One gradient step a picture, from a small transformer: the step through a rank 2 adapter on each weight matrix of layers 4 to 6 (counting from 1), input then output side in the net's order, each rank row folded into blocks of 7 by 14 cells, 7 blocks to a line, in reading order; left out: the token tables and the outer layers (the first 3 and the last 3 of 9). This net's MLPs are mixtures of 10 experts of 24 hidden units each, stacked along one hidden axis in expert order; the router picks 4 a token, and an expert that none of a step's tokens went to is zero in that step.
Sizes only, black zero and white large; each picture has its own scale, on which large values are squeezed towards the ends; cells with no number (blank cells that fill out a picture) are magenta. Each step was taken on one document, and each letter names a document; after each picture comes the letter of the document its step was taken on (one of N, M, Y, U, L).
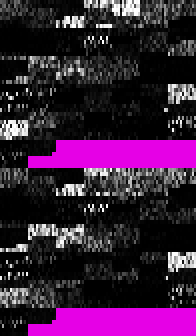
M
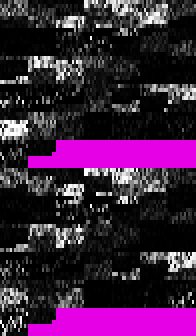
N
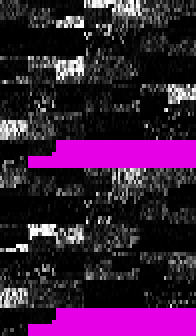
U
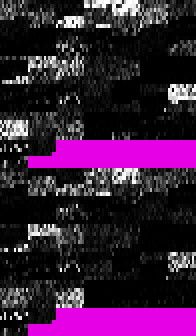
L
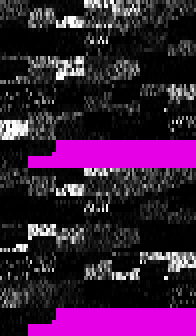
M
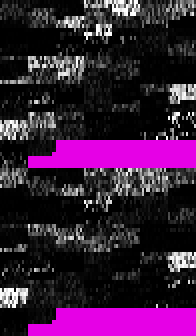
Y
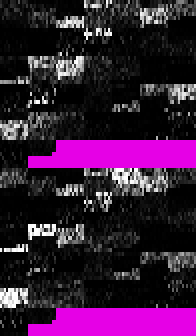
Y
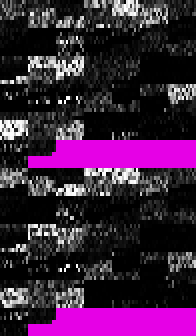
L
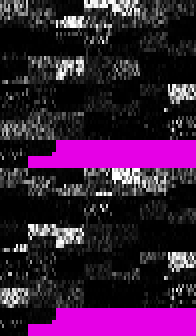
M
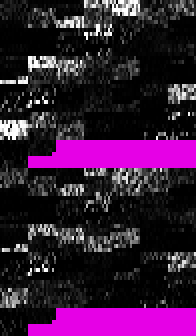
Y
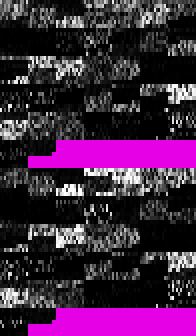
M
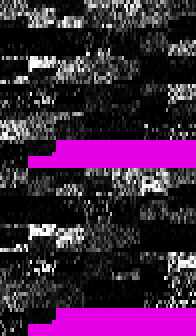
U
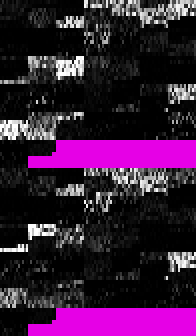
Y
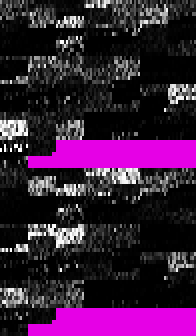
L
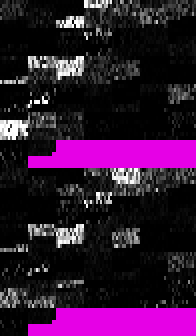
Y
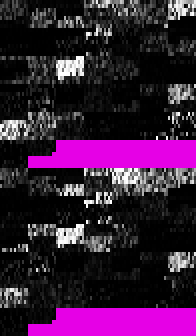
Y
